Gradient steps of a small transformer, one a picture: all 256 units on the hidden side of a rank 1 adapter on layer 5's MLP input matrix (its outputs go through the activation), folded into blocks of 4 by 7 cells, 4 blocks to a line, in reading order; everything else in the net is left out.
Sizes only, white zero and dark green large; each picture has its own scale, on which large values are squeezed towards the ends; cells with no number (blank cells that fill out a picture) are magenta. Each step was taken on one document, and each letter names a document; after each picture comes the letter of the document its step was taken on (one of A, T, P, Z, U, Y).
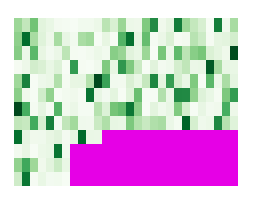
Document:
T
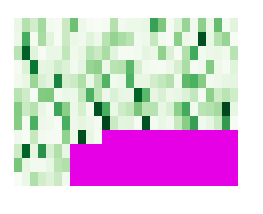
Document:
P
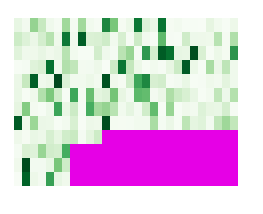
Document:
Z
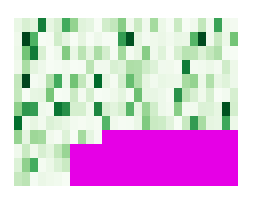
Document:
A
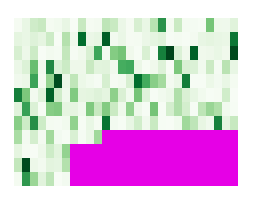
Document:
Z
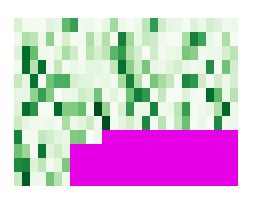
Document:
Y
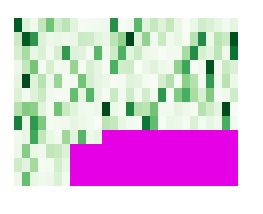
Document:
A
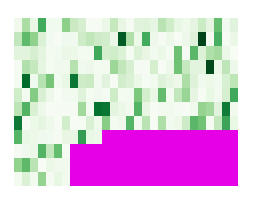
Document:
A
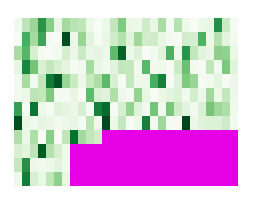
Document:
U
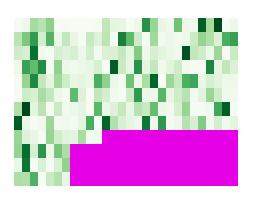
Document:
Y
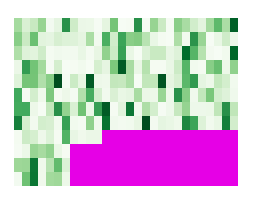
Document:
U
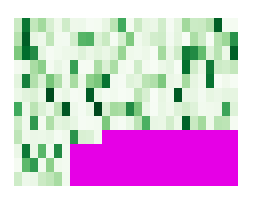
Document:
T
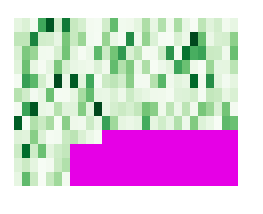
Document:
P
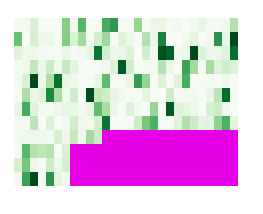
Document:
Z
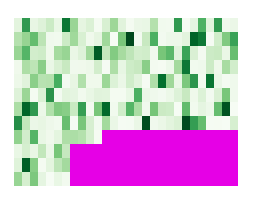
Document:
P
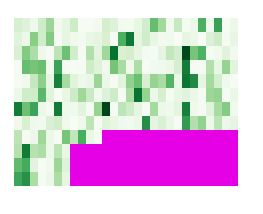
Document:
Y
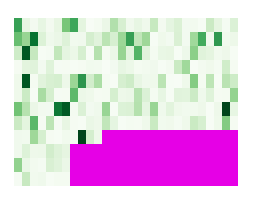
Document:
A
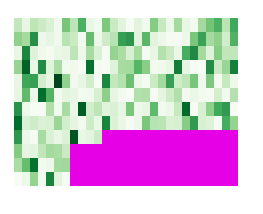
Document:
U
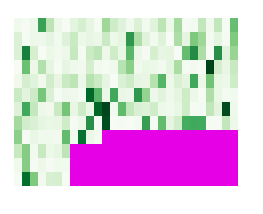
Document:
P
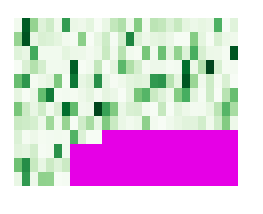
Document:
T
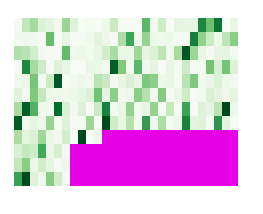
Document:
Y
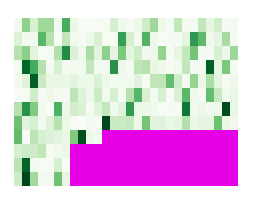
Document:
Y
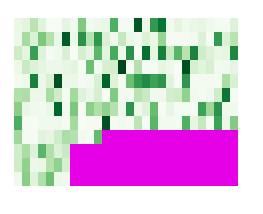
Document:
Z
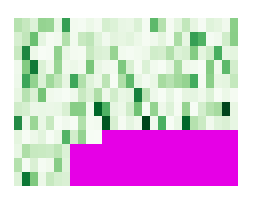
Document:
P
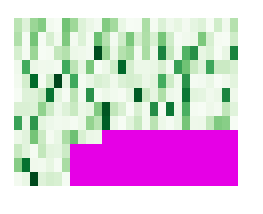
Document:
Z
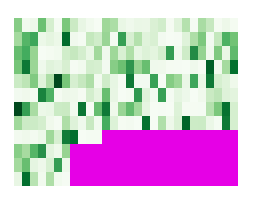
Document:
U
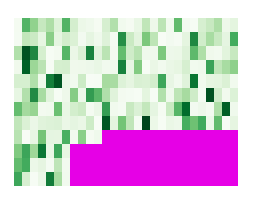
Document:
Y
